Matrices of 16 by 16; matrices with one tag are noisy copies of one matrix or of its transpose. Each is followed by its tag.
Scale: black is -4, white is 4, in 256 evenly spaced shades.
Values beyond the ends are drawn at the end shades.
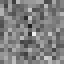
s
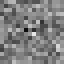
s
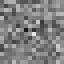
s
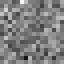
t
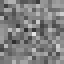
s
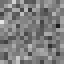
t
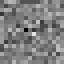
s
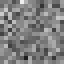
t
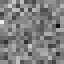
t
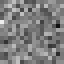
t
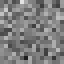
t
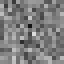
s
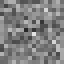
s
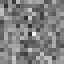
s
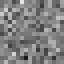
t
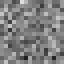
t
